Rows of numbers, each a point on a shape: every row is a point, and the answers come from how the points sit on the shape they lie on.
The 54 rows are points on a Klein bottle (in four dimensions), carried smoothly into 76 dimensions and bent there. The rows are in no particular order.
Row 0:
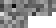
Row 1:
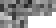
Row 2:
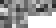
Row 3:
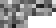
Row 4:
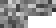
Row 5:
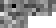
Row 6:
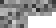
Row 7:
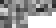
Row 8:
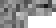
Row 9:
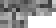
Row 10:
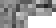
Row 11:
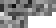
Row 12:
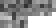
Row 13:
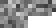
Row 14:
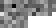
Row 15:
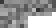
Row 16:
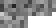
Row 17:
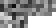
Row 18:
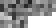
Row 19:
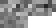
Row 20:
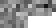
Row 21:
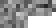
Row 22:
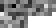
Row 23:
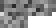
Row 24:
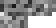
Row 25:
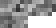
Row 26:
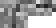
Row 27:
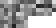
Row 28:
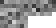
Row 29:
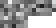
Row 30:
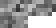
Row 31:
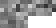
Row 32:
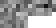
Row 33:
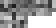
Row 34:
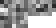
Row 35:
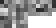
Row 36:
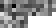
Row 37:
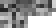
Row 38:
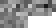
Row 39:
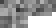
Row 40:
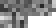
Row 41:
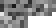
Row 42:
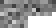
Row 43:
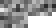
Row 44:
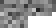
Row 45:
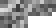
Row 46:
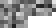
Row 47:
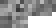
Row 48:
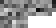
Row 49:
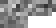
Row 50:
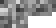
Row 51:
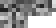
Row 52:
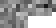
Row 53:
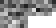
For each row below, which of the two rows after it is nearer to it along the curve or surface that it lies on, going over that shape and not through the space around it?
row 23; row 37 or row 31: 37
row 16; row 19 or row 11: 11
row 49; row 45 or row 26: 45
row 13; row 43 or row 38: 38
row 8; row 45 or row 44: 45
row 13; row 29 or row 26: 29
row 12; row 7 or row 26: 26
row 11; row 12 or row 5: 12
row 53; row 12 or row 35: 35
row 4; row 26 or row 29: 29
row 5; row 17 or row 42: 42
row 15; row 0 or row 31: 0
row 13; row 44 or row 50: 50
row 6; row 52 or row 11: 11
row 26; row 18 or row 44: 18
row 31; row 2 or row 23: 2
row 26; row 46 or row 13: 46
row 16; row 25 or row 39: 39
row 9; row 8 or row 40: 8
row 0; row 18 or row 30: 18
